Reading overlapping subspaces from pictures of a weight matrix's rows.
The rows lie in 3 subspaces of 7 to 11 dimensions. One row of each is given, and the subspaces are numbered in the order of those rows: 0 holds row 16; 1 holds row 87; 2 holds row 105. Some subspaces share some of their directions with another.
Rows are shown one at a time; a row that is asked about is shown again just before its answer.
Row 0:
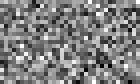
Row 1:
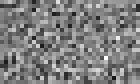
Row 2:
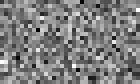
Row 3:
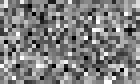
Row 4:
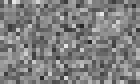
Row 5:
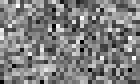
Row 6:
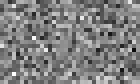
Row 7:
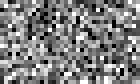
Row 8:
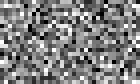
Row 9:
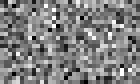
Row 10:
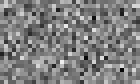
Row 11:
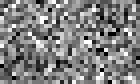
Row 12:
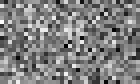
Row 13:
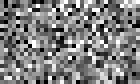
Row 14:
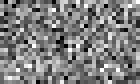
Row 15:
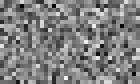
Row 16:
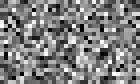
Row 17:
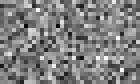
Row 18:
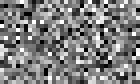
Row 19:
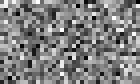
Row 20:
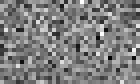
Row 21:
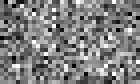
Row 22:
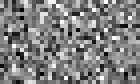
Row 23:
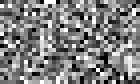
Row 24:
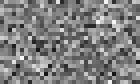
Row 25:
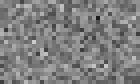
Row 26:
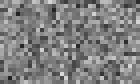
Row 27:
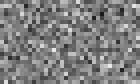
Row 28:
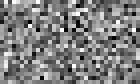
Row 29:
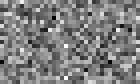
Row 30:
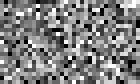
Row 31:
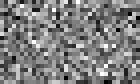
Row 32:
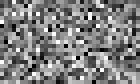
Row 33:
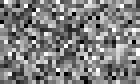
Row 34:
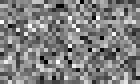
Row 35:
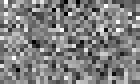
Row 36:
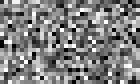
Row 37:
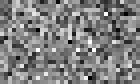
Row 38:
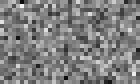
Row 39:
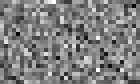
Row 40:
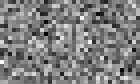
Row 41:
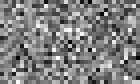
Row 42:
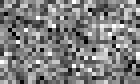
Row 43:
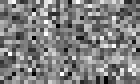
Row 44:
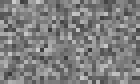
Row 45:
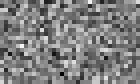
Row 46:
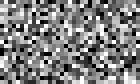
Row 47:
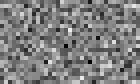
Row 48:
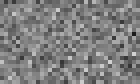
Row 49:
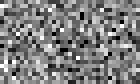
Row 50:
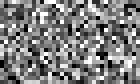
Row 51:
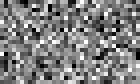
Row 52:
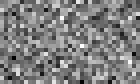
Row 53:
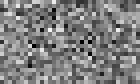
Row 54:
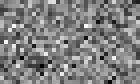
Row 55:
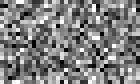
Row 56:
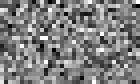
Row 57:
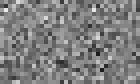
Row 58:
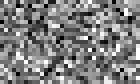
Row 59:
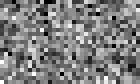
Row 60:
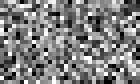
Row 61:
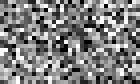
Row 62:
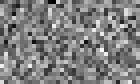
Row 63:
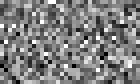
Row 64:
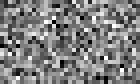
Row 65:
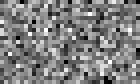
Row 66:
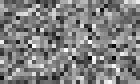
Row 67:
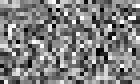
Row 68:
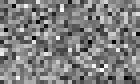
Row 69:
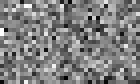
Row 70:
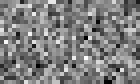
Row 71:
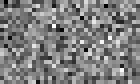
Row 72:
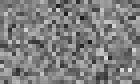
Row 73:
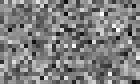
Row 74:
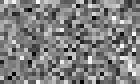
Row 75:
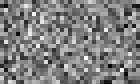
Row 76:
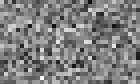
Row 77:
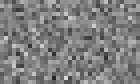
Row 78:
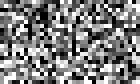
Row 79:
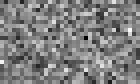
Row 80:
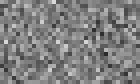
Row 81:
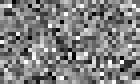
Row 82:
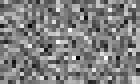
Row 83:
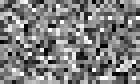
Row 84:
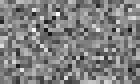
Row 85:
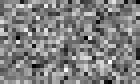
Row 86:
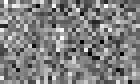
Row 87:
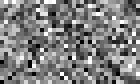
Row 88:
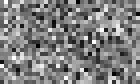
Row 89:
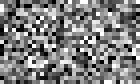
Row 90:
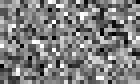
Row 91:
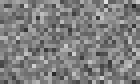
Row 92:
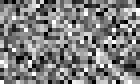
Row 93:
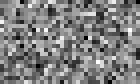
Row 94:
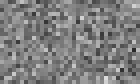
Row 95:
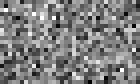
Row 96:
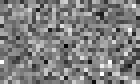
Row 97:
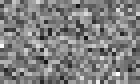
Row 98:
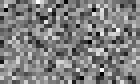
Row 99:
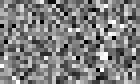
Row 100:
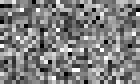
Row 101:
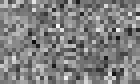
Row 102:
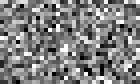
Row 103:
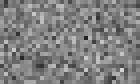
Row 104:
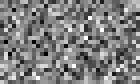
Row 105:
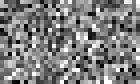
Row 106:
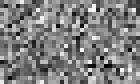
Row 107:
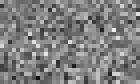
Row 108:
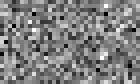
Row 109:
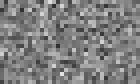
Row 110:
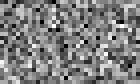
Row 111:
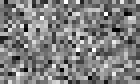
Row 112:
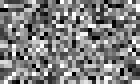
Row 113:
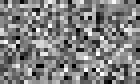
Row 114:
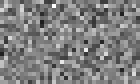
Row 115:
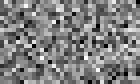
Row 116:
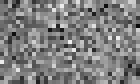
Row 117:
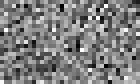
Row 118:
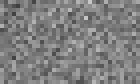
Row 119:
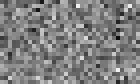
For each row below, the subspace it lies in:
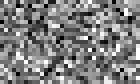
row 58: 0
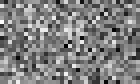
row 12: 0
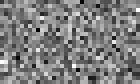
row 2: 0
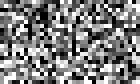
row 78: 2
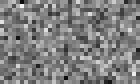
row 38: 1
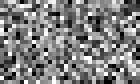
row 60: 1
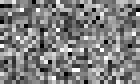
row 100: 0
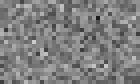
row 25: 2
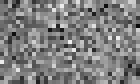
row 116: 0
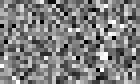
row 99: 0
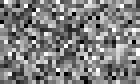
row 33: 0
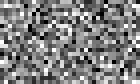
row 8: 1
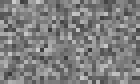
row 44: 0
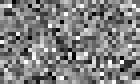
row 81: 0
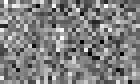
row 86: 1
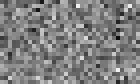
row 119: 0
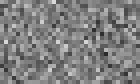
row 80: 1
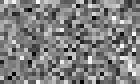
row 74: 1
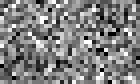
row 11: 2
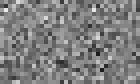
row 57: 2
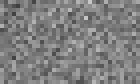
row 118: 1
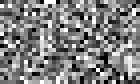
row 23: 0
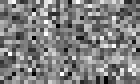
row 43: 1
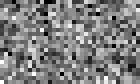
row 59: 1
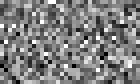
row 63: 2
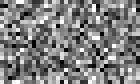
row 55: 2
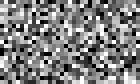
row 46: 2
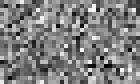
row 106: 2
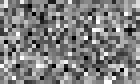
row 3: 1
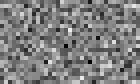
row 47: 1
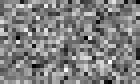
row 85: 2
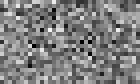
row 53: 2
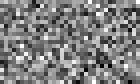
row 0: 1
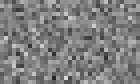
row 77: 0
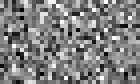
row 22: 0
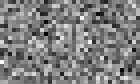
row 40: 1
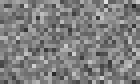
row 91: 2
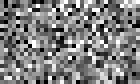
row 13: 2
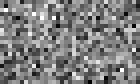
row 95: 2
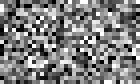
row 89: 2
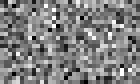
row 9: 2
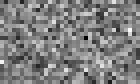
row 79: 1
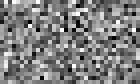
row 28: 0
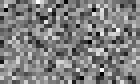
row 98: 2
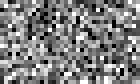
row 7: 2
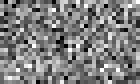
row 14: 2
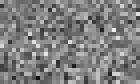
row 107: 0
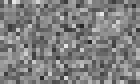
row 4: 0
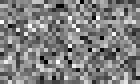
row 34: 0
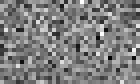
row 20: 2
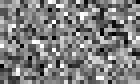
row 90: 1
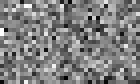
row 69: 2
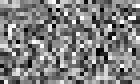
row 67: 1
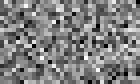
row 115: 0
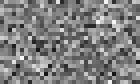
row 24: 2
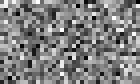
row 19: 1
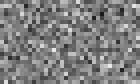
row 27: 1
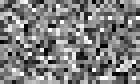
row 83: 0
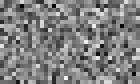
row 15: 1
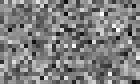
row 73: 0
